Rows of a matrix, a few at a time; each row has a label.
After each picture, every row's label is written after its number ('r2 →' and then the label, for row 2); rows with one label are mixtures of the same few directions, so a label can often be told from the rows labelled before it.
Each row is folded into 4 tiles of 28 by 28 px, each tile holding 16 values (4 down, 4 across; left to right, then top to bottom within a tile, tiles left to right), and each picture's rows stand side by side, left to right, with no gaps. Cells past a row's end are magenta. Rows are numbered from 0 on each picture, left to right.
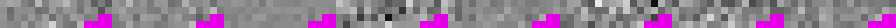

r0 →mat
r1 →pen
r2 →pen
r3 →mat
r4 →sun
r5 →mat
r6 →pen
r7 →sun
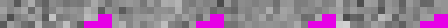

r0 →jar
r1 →mat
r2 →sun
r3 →sun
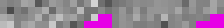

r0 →mat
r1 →mat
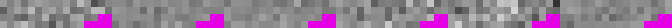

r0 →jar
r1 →jar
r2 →pen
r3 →mat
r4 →mat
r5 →mat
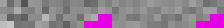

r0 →sun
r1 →jar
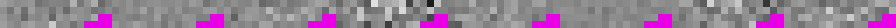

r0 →mat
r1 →jar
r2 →jar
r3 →mat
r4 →sun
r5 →jar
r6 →mat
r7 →jar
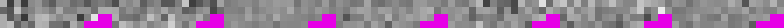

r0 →sun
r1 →pen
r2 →mat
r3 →jar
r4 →mat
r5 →pen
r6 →pen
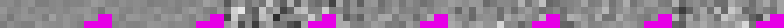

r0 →jar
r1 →jar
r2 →sun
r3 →sun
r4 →mat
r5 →sun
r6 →sun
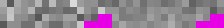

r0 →pen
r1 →pen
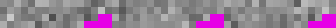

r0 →jar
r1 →sun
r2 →pen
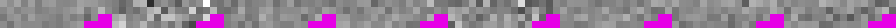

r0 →pen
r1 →mat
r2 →sun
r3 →mat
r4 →pen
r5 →jar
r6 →pen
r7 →jar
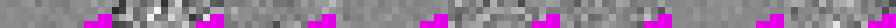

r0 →mat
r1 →sun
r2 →mat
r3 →sun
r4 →pen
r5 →pen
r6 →mat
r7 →mat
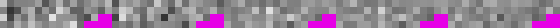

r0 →sun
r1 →sun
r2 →jar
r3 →jar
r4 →jar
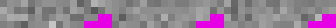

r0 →jar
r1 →jar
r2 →sun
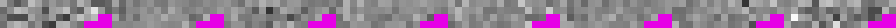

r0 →jar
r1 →sun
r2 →jar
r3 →sun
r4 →pen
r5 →sun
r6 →pen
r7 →jar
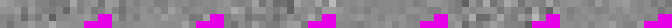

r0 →mat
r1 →sun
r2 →mat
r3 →jar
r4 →pen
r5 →mat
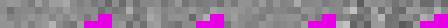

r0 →mat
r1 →sun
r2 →pen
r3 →sun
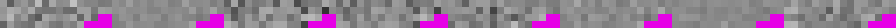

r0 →pen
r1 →pen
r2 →pen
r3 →pen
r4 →jar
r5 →pen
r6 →jar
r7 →sun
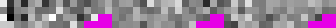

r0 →sun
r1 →mat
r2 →sun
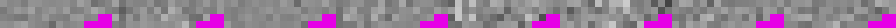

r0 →jar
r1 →sun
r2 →pen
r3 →sun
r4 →sun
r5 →mat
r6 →pen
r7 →jar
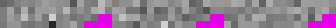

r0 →mat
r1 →jar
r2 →pen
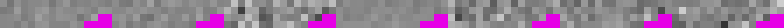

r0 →sun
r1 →pen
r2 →sun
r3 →pen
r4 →sun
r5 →pen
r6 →mat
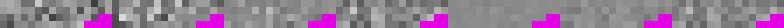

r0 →mat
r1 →sun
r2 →jar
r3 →sun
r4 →jar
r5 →sun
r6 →sun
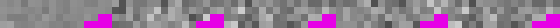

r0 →sun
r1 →sun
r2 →sun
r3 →mat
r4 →sun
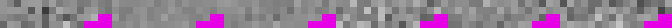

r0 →jar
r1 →sun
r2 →mat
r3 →jar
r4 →mat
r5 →pen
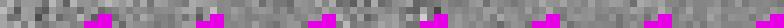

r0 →sun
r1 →pen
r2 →mat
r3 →pen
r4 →mat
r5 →pen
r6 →sun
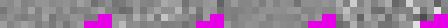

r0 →jar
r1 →mat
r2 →pen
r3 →pen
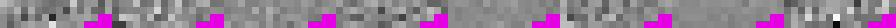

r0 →mat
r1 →sun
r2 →jar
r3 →jar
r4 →mat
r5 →sun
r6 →pen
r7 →mat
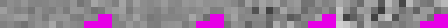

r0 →jar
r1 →sun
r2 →jar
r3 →sun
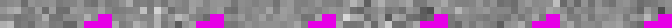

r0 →sun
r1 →jar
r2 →sun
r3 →jar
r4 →mat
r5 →pen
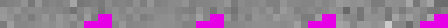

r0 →pen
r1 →pen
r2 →sun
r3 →mat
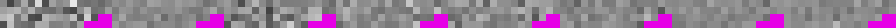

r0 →pen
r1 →jar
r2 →jar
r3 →pen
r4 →pen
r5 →pen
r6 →mat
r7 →mat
